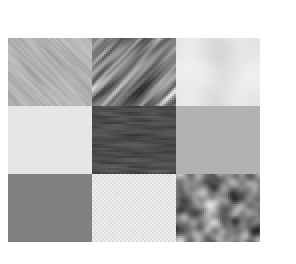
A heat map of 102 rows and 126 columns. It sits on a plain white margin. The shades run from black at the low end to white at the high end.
The table splits into 3 rows of 3 panels. Panel 1,1: high, slanting down to the right, faint in contrast. Panel 1,2: middling, slanting up to the right, strong in contrast. Panel 1,3: very high, smooth, faint in contrast. Panel 2,1: very high, flat. Panel 2,2: low, streaked across, faint in contrast. Panel 2,3: high, flat. Panel 3,1: middling, flat. Panel 3,2: very high, checkered, faint in contrast. Panel 3,3: middling, blotchy, strong in contrast.
